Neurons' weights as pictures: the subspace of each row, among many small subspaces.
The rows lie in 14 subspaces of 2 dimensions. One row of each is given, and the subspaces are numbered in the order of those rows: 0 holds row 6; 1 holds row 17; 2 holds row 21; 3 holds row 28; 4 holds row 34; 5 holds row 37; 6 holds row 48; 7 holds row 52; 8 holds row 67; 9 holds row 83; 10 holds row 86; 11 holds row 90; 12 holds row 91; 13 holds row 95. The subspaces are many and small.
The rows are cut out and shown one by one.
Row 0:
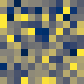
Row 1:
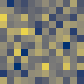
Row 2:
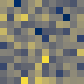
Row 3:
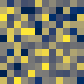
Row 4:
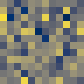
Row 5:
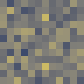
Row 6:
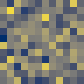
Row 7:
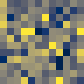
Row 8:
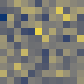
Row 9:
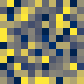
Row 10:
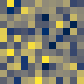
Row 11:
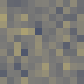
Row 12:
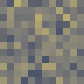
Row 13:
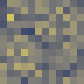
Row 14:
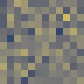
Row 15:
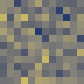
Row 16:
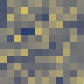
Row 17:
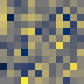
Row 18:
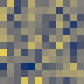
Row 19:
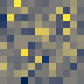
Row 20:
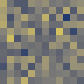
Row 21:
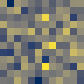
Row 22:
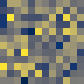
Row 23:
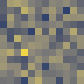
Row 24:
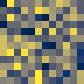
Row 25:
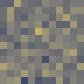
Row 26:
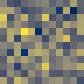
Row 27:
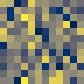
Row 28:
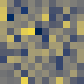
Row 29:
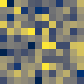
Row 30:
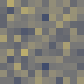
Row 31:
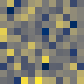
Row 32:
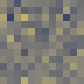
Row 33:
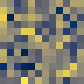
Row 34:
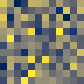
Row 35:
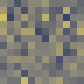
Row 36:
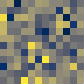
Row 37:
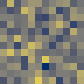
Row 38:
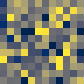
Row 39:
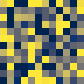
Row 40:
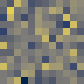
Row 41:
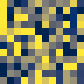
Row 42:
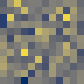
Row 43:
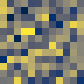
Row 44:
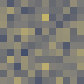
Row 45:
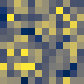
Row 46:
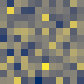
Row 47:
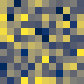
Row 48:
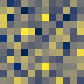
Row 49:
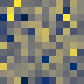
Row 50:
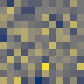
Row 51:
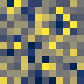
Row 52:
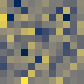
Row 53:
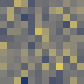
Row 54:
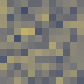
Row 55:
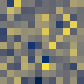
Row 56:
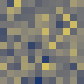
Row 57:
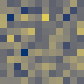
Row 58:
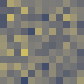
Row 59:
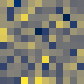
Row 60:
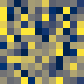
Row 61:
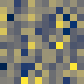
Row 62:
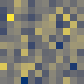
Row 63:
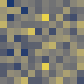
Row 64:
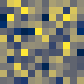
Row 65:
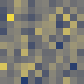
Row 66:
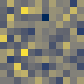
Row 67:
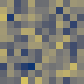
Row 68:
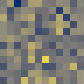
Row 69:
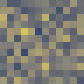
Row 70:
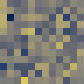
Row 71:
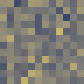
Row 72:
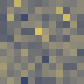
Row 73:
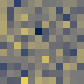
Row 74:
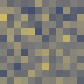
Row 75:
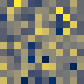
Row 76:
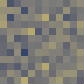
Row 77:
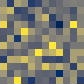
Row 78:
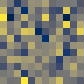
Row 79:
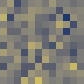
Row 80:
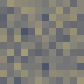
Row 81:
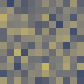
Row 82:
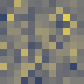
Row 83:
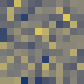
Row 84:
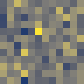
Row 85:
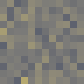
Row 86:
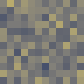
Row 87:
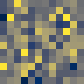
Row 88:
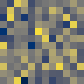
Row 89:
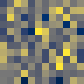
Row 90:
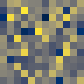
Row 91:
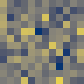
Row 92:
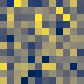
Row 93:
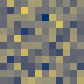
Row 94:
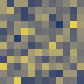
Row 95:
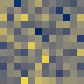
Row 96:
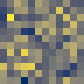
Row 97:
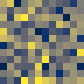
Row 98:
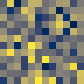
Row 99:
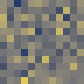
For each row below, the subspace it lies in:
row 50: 9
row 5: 6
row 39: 4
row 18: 8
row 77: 12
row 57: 0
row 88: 3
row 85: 3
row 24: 1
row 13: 8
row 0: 0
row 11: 10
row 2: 13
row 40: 11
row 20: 4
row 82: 2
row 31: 6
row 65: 1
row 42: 7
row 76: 2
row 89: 12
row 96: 8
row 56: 7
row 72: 9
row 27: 12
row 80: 9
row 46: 6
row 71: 4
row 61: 1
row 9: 0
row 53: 12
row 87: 2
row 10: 7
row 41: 10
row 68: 5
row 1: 10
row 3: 13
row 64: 6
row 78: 11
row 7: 12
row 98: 5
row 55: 7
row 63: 2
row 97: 13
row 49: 0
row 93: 11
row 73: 10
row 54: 3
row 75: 5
